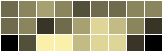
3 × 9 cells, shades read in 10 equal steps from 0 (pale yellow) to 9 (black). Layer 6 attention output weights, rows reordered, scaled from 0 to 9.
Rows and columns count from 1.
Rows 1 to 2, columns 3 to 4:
3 4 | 7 5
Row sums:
40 38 35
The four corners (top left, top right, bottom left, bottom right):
5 4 9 9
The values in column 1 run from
5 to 9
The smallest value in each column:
5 4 0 0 2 1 1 4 4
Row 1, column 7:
5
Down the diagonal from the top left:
5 4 0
